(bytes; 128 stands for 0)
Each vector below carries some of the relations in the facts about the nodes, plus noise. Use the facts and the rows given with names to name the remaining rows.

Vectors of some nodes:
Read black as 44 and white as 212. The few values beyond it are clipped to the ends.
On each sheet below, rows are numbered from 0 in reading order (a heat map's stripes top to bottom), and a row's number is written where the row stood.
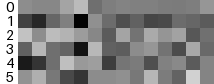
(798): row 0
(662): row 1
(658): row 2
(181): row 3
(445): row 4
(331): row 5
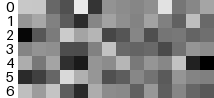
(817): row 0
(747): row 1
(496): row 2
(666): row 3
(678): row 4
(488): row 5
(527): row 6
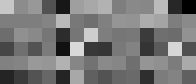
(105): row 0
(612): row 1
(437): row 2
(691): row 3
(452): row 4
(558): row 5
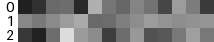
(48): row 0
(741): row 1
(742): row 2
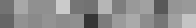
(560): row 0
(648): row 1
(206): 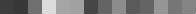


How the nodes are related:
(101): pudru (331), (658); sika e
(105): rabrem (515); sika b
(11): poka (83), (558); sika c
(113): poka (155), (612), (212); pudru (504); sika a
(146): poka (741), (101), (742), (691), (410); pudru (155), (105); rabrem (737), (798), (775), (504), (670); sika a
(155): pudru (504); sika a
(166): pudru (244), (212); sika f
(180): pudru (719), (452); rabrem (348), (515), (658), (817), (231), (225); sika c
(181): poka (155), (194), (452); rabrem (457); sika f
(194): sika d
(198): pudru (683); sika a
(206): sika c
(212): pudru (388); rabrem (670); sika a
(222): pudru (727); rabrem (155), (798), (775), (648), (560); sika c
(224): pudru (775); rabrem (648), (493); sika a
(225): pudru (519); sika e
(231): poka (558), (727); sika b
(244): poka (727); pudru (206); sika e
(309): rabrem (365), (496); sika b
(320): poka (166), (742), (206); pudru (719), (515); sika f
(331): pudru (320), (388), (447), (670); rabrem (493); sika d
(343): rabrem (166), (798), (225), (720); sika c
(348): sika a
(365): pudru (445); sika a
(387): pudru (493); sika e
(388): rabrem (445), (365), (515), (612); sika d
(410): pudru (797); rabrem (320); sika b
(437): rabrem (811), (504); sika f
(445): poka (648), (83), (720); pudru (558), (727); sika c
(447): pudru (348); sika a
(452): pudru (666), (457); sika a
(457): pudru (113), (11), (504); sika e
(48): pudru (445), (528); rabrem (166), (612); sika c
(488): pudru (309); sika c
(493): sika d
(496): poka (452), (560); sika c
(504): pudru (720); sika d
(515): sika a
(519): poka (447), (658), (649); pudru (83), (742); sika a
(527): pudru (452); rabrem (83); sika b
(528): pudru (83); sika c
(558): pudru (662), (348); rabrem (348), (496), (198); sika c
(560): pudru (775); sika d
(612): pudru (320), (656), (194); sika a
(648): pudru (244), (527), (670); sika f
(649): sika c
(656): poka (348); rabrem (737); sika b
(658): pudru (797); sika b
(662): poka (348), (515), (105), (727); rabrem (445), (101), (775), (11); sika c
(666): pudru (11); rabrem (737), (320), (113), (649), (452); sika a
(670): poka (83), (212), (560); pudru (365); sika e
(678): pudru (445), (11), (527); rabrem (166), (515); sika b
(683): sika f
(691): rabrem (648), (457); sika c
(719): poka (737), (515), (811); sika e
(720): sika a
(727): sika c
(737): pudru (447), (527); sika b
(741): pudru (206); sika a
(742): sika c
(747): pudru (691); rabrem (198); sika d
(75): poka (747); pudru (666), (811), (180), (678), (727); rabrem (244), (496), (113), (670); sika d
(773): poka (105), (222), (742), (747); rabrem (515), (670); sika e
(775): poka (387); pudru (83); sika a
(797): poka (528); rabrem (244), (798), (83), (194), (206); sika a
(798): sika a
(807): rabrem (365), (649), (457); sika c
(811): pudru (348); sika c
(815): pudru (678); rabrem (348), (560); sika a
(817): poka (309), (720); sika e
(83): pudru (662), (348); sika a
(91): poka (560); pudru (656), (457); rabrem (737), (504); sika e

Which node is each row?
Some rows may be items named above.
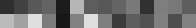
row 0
(558)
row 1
(656)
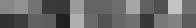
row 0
(224)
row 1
(558)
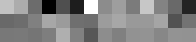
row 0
(773)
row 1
(166)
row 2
(365)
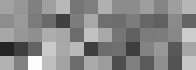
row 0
(194)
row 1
(797)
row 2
(504)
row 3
(11)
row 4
(737)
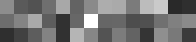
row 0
(515)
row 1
(146)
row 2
(343)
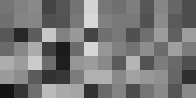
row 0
(212)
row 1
(212)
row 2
(727)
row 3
(75)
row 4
(410)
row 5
(388)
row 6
(445)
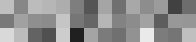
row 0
(658)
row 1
(560)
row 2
(244)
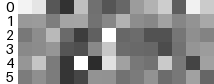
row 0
(457)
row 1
(194)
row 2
(146)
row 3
(666)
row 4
(670)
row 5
(815)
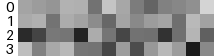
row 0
(504)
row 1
(493)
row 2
(222)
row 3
(231)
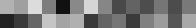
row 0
(656)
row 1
(11)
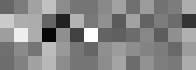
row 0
(320)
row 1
(309)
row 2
(91)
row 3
(683)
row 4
(320)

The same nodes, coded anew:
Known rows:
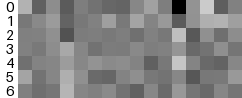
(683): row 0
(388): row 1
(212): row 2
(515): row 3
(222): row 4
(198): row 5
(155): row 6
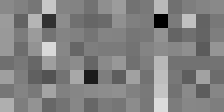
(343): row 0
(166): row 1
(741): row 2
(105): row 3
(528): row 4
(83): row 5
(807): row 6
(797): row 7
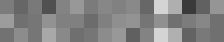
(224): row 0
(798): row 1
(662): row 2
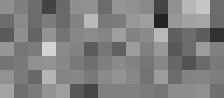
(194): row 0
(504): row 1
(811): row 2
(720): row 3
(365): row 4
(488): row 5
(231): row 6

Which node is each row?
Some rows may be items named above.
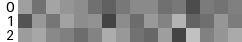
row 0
(658)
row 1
(445)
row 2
(773)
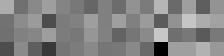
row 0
(309)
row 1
(388)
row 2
(666)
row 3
(560)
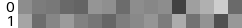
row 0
(194)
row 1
(309)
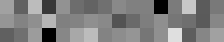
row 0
(166)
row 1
(146)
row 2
(331)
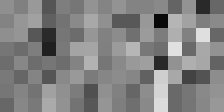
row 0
(410)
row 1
(75)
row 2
(244)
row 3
(493)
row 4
(504)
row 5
(224)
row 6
(558)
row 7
(558)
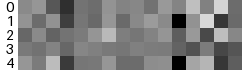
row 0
(244)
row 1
(437)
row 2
(457)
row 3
(737)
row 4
(320)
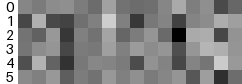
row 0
(656)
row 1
(91)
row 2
(181)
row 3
(388)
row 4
(670)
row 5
(410)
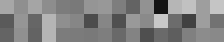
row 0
(747)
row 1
(11)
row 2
(496)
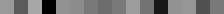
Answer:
(648)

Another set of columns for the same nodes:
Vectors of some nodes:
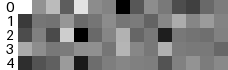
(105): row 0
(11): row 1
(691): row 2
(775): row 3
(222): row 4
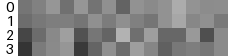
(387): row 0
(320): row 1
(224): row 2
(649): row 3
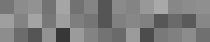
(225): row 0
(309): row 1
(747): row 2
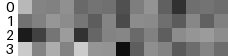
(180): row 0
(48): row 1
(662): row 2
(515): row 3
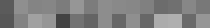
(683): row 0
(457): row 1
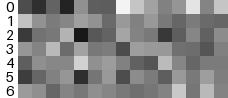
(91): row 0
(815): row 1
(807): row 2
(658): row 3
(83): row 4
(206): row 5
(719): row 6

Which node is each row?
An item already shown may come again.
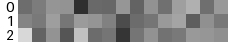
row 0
(457)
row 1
(231)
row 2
(773)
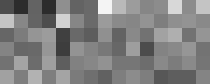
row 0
(91)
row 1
(670)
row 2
(457)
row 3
(747)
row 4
(493)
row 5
(309)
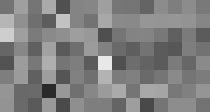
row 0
(493)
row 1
(670)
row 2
(166)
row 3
(558)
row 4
(181)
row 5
(331)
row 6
(737)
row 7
(747)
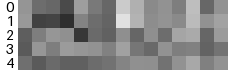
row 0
(666)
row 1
(146)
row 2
(457)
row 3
(648)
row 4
(75)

